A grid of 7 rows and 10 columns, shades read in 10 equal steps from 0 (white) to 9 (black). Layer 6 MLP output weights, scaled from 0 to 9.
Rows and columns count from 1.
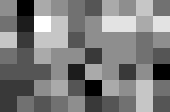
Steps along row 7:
down up down down up down down down up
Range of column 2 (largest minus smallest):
4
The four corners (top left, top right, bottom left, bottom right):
4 5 7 6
